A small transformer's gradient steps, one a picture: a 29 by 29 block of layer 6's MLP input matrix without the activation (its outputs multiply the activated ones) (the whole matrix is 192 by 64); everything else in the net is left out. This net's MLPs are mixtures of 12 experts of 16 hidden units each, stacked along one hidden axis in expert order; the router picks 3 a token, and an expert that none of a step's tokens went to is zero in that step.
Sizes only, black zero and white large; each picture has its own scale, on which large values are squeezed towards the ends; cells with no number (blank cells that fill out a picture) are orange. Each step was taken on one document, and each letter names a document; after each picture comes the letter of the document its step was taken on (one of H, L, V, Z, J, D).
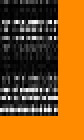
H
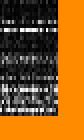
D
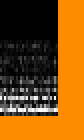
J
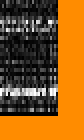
D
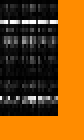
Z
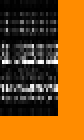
H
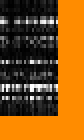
H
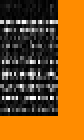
H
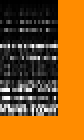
Z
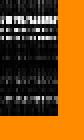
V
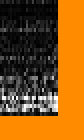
J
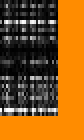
D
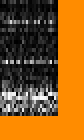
J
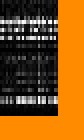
V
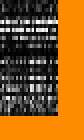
H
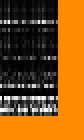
Z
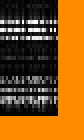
V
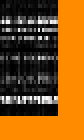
V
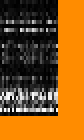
J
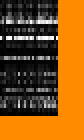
V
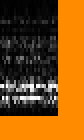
H
